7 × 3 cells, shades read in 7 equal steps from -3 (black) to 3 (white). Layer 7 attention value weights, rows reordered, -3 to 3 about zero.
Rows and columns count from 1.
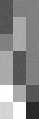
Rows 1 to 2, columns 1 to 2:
-1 0 | -1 1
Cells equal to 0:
7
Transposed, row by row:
-1 -1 0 1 1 3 2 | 0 1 1 -1 -1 1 3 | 0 0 0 0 0 -1 -2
